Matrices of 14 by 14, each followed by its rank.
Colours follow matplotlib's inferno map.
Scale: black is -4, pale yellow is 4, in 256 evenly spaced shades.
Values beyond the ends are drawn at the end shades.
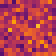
full rank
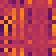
two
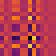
one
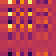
one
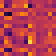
two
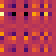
one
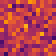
full rank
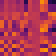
two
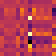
two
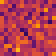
full rank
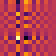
one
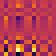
one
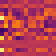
two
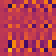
two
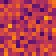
full rank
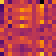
two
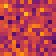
full rank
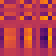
one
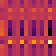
one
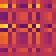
one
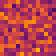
full rank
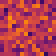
full rank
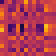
two
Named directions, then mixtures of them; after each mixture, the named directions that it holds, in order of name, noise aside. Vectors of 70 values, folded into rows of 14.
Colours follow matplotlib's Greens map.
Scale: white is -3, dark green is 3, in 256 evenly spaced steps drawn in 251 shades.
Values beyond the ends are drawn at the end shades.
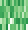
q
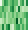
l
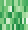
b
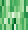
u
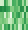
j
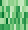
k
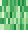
k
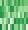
q, u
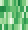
j, q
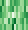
u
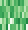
q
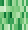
j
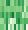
q, u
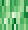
u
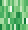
b, k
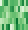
l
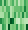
q
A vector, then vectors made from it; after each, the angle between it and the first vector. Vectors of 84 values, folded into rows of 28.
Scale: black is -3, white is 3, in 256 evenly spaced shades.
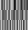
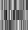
partly aligned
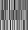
partly aligned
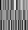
nearly opposite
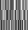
nearly opposite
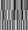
nearly parallel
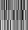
partly aligned
